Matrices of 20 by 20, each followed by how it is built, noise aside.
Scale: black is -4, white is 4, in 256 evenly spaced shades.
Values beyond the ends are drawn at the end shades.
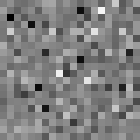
noise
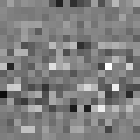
uneven rows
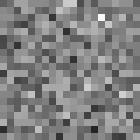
noise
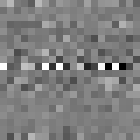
uneven rows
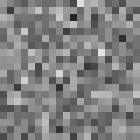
noise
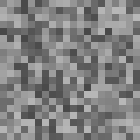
noise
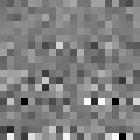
uneven rows
